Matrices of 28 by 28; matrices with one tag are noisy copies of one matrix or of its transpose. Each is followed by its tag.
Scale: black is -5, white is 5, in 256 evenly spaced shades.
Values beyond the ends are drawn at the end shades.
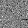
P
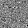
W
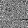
P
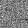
P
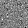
W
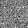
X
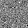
W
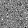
W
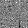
P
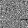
P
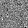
W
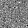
W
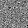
W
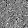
X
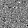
W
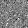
X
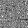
P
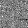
P
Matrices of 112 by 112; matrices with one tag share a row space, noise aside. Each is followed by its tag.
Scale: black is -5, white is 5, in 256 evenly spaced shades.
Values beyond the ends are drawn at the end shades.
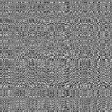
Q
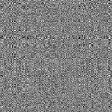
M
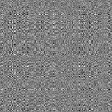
M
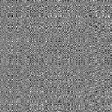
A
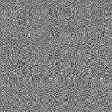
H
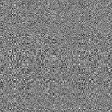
M
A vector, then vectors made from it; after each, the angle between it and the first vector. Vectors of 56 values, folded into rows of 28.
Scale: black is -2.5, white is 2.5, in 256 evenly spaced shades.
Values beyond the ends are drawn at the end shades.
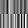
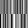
partly aligned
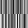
orthogonal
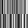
partly aligned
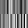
nearly parallel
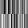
orthogonal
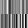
nearly opposite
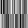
orthogonal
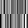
partly aligned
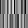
partly aligned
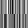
partly opposed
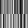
partly aligned
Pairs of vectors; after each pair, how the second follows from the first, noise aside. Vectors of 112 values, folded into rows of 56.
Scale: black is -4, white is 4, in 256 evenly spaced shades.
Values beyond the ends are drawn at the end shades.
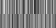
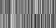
shuffled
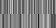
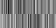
shuffled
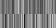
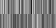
reversed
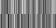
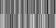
reversed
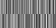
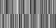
shuffled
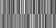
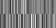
reversed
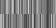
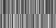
shuffled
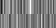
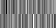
shuffled
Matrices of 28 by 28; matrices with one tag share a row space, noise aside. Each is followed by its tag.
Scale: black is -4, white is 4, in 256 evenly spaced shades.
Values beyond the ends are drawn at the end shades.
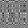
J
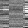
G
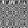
J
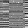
G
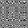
J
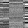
G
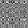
J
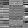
G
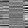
G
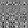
J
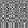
J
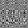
J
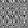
J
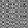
J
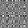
J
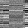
G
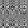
J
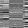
G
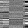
G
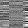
G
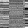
G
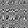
J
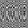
J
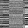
G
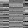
G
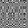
J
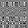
J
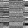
G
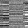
G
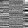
G
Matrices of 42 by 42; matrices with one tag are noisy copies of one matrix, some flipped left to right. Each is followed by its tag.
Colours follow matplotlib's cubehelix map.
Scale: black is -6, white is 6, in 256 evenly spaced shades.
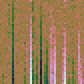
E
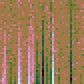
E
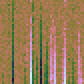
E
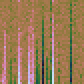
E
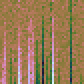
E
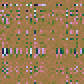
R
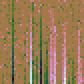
E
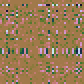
R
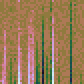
E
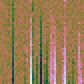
E
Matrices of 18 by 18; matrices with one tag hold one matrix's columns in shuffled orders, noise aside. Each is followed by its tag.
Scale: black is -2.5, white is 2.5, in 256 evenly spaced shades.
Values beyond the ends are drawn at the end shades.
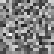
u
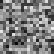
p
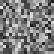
u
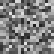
u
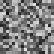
u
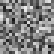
p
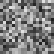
p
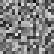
u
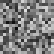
p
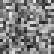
p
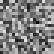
p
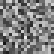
u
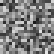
p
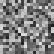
u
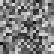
u
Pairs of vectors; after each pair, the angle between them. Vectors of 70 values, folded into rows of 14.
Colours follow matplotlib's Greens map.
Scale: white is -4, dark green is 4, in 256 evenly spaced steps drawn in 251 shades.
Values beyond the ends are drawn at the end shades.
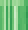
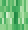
partly opposed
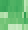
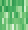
partly aligned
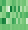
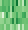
orthogonal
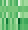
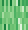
partly opposed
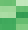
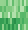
partly aligned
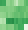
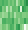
partly aligned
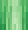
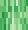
partly aligned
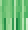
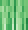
nearly opposite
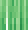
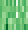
partly opposed
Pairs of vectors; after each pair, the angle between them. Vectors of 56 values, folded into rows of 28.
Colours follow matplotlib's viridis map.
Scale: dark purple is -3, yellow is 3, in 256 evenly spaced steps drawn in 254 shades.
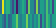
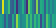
nearly parallel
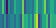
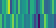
orthogonal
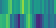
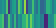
orthogonal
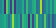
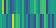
partly aligned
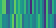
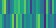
nearly parallel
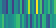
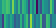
nearly opposite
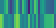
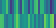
nearly parallel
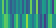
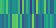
orthogonal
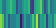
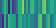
partly opposed
